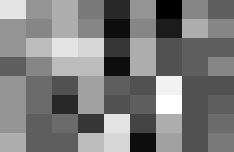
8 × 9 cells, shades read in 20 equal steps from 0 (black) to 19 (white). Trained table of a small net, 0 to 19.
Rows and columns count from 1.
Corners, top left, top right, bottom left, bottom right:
17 7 13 9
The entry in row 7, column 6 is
5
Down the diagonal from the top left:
17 10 17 14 7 7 13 6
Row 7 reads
11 7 8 4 17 5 13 6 8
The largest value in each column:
17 14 17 16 17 13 19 13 10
